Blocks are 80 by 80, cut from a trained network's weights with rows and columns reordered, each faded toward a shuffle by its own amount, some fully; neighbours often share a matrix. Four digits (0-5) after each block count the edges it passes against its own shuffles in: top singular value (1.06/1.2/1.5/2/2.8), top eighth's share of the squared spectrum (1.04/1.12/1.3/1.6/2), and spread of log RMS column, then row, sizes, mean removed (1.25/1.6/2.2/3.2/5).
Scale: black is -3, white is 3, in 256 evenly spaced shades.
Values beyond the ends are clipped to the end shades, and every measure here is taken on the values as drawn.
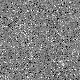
0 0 0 0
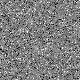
0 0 0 0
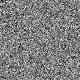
0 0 0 0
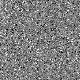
2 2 1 1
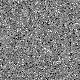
0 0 0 0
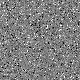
0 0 0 0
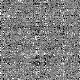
3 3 3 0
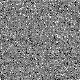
2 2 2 0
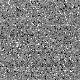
2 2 1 0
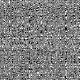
3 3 3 1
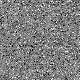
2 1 0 0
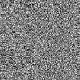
4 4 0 2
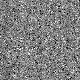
1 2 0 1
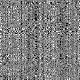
4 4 2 3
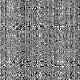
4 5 2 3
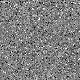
2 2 0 1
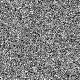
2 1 0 0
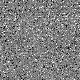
1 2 1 0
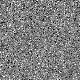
2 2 1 0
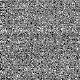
2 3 2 1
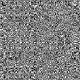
3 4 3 3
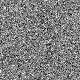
1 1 0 0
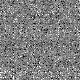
2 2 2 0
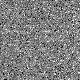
1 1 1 0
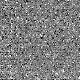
2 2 2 0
